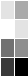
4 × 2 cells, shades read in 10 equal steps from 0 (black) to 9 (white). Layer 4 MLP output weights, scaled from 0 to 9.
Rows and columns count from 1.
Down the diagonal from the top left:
8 8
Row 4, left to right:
2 0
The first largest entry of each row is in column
1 1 2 1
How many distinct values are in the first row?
2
